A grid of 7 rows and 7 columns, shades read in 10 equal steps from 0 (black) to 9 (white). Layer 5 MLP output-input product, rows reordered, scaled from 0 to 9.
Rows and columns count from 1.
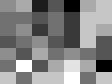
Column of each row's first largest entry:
7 6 6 6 3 2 5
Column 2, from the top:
6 4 5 4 3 9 4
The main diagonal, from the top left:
5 4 2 3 5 6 7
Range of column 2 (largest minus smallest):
6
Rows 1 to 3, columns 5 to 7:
0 6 7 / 2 7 7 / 2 7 6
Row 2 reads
4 4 3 4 2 7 7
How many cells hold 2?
4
